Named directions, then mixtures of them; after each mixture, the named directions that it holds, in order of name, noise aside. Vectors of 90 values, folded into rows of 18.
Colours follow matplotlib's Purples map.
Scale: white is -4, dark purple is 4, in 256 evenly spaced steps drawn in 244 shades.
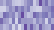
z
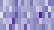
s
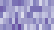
z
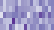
s, z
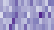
s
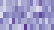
s, z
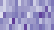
s, z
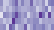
s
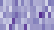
s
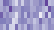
s, z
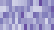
z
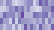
z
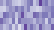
z
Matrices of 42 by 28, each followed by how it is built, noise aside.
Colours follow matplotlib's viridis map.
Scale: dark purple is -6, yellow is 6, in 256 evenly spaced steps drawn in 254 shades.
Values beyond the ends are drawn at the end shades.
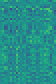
low rank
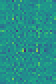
low rank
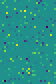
sparse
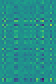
low rank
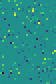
sparse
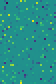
sparse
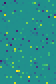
sparse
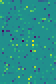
sparse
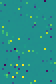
sparse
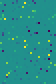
sparse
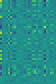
low rank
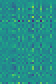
low rank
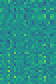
low rank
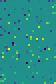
sparse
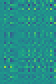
low rank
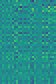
low rank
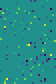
sparse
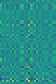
low rank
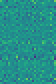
low rank
